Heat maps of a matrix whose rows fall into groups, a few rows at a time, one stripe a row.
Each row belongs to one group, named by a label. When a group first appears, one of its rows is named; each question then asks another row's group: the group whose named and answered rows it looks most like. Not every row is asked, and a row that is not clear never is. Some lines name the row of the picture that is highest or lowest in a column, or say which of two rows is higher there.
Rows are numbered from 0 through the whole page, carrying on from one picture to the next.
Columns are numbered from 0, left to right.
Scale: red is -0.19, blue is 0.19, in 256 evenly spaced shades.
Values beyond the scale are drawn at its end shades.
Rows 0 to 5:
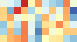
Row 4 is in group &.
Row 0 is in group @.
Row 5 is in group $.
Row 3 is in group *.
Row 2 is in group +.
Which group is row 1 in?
$
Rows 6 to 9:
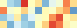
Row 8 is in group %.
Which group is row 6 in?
@
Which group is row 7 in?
+
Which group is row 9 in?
%
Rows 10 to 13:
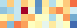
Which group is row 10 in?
&
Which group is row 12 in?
+
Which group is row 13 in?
$
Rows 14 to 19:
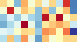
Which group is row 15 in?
+
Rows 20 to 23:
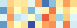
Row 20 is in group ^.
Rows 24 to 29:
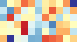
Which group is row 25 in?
%
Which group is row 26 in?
&
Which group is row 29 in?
%
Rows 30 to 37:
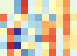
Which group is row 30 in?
@
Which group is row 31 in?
@
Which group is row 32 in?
+
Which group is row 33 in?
%
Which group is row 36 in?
&
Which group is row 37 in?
%
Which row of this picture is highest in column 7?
32
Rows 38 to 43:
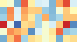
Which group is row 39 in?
^
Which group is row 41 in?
+
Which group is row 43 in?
^
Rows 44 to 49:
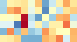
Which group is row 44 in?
^
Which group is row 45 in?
^
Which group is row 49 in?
%
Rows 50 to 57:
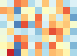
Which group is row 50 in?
$
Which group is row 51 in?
+
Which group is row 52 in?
@
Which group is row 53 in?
@
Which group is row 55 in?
$
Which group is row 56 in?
@
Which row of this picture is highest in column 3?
54
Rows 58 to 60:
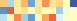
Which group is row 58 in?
$
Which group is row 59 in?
^
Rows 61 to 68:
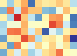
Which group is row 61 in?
$
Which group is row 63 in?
$
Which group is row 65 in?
^
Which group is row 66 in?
*
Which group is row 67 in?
$
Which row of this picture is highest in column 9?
64
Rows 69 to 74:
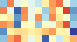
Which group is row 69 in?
*
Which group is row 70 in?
@
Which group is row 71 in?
@
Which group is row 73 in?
*
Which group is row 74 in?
^
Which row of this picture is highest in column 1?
70
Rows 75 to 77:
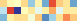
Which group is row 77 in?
^
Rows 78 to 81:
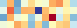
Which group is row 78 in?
*
